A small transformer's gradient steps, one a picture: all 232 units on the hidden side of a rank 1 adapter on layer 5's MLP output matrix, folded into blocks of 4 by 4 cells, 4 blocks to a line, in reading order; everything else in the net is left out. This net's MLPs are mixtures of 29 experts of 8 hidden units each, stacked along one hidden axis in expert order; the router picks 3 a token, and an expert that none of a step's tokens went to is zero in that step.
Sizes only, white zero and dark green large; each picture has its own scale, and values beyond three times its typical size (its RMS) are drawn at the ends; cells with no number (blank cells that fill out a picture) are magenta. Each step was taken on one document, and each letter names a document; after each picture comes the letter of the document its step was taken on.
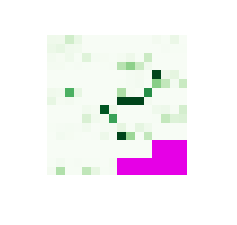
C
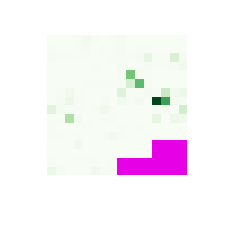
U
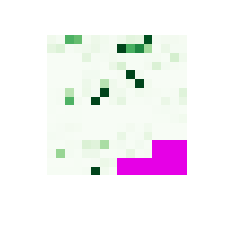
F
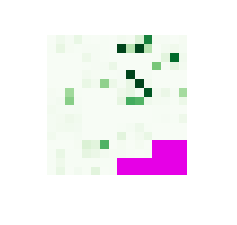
F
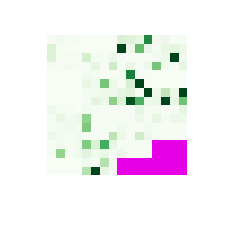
F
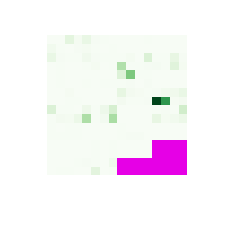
U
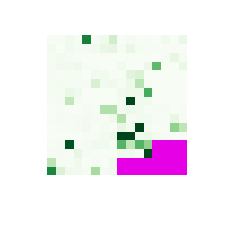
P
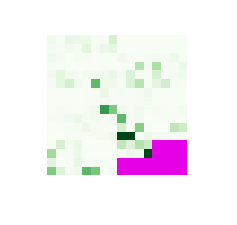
P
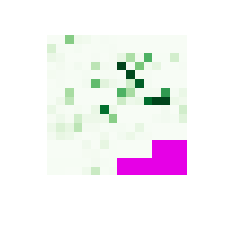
U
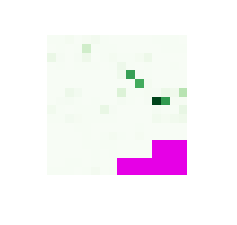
U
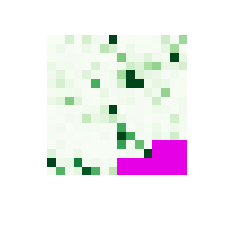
P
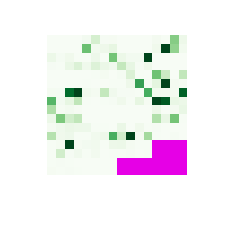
U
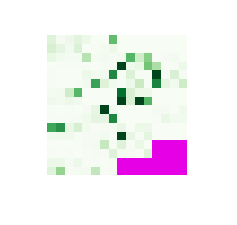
C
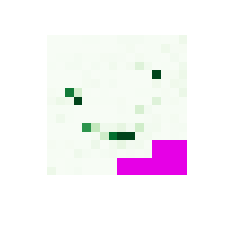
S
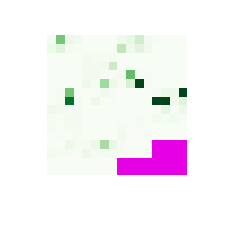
F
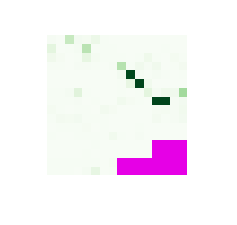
U
